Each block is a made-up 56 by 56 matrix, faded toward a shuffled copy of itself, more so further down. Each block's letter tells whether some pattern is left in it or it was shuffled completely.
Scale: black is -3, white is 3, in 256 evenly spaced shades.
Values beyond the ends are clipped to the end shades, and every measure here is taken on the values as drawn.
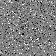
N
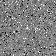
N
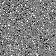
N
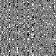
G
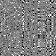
G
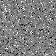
N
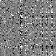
G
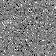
N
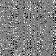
G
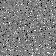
N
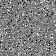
N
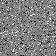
N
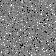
N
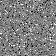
N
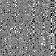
G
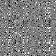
G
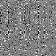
G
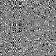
G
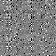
G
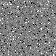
N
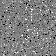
N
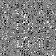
G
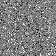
N
